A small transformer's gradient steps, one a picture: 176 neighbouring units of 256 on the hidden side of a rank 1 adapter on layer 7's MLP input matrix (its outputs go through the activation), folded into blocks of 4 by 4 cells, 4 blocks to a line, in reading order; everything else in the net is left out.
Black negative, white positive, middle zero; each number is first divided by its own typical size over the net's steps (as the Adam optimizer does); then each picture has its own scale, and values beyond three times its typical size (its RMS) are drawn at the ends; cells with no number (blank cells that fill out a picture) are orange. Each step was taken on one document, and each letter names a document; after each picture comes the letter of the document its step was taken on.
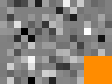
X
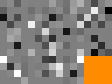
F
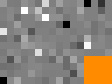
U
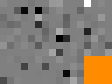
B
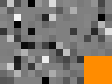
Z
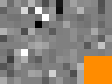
U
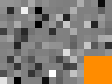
Z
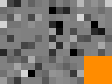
Z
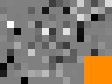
F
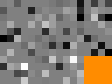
F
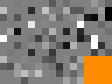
F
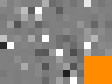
B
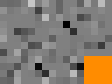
U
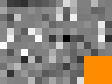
X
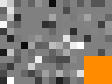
Z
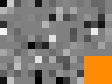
Z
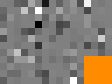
U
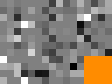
F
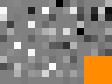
F
